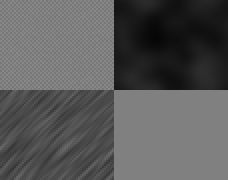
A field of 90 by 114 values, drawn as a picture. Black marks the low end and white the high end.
It is made of 2 by 2 panels. Panel 1,1: middling, checkered, faint in contrast. Panel 1,2: very low, smooth, faint in contrast. Panel 2,1: low, slanting up to the right, faint in contrast. Panel 2,2: middling, flat.
